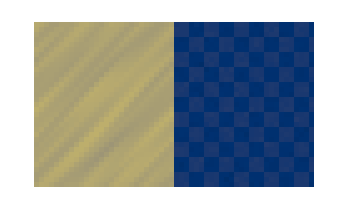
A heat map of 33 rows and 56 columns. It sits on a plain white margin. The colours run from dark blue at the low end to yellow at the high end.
The table splits into one row of 2 panels. Panel 1,1: high, slanting up to the right, faint in contrast. Panel 1,2: very low, checkered, faint in contrast.
